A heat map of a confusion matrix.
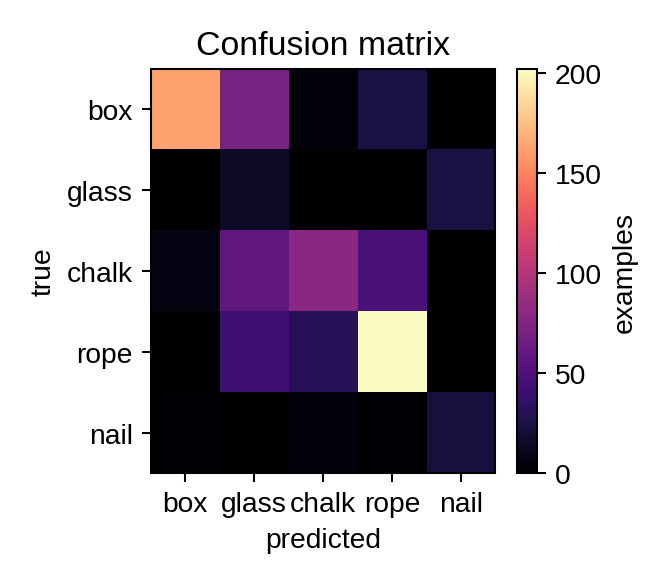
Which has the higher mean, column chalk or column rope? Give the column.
rope
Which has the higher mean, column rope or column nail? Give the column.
rope
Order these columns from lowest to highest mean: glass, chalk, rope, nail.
nail, chalk, glass, rope
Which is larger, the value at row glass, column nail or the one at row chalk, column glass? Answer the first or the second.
the second
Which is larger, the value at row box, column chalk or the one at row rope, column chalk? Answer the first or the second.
the second
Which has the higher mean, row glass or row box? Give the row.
box
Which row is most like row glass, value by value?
nail
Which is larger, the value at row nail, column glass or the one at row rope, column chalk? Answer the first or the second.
the second
